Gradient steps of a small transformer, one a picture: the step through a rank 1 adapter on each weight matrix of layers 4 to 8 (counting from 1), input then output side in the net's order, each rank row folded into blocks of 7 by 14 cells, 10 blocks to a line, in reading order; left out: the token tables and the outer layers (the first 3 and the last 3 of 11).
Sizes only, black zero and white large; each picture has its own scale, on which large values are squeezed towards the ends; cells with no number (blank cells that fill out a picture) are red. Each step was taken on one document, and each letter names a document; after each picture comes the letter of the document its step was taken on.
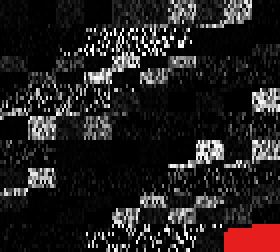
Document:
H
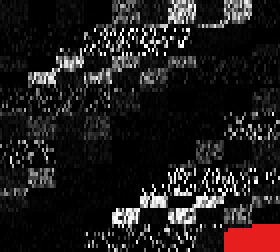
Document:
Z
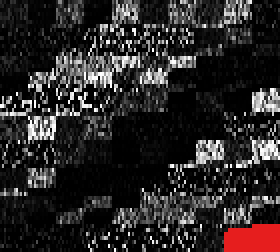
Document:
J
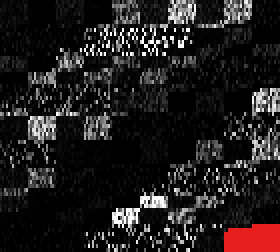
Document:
Z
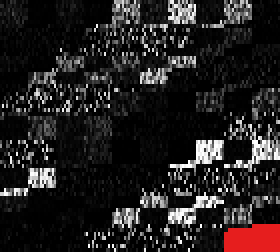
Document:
Z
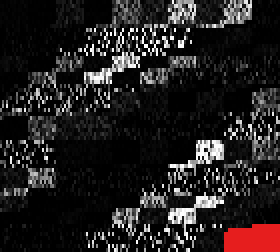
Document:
H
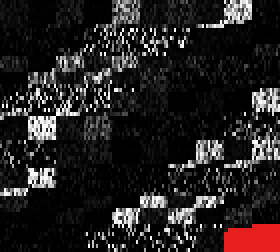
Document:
Z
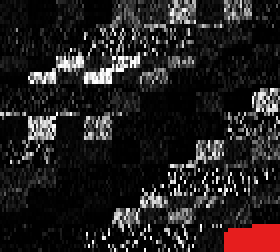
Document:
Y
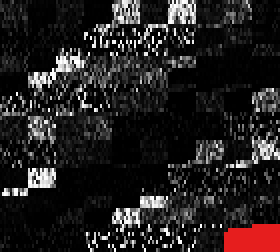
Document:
J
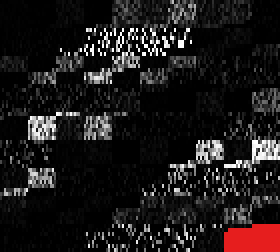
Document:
H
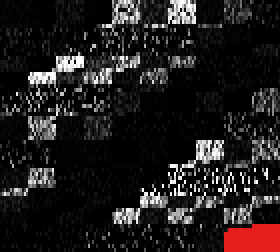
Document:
Y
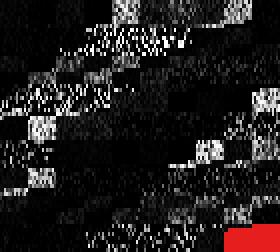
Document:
H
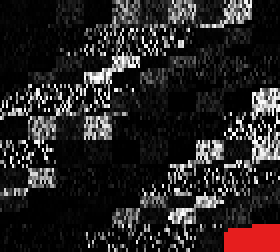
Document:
H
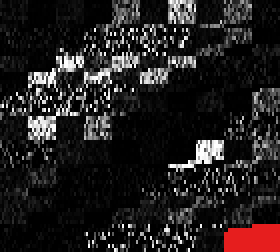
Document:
Z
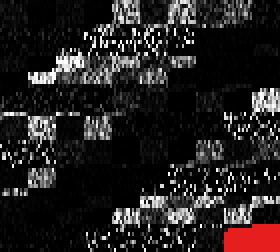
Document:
J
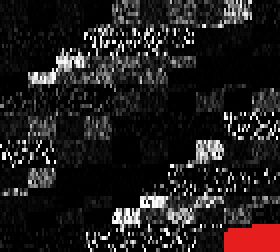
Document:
J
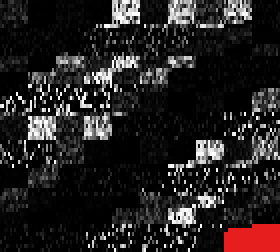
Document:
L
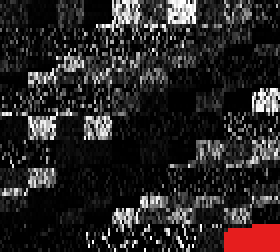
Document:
Y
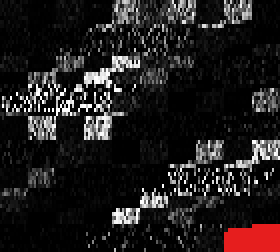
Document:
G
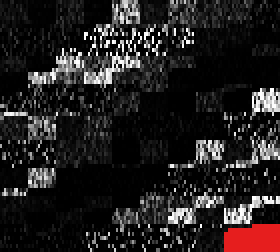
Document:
J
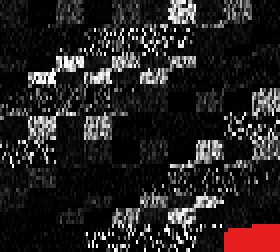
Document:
Z
